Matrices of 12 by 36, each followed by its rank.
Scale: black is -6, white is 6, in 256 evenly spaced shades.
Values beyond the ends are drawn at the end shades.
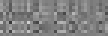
two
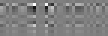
one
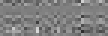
two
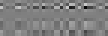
one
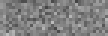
full rank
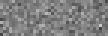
full rank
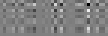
one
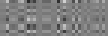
one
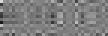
two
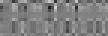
two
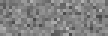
full rank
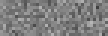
full rank
